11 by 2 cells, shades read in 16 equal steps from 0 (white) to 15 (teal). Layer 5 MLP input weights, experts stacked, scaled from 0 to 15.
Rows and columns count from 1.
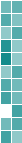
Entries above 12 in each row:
0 0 0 1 1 0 0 0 0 0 0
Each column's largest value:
15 12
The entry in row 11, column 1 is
12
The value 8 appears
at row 2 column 2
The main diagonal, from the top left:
9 8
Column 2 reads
10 8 11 7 7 11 9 9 12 11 7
